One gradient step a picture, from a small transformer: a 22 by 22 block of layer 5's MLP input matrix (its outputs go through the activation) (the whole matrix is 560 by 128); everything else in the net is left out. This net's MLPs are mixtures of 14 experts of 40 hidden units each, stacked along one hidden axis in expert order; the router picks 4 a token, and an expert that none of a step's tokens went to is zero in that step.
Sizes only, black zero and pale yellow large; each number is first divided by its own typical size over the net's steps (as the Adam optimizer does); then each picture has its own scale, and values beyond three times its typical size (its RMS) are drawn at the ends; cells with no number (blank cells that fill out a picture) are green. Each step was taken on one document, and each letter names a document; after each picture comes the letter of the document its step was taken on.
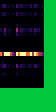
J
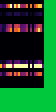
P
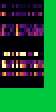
J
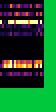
P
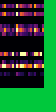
J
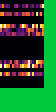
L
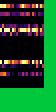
L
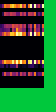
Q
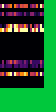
P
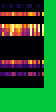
Q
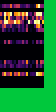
P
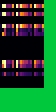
J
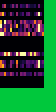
J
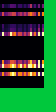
Q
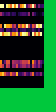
L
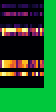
P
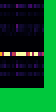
J
